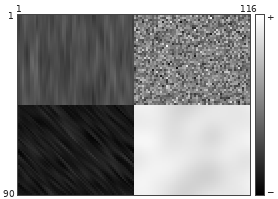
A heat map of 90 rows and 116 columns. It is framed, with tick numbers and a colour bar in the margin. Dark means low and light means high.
It is made of 2 by 2 panels. Panel 1,1: low, streaked downward, faint in contrast. Panel 1,2: middling, fine-grained, strong in contrast. Panel 2,1: very low, slanting down to the right, faint in contrast. Panel 2,2: very high, smooth, faint in contrast.
